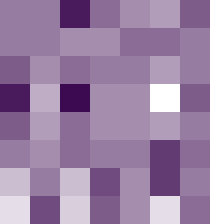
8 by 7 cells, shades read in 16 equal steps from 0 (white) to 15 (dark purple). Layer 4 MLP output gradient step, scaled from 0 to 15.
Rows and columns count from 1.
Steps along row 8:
up down up down down up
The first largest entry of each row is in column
3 5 1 3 1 6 6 2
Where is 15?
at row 4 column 3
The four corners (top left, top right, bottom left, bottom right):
8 10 2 9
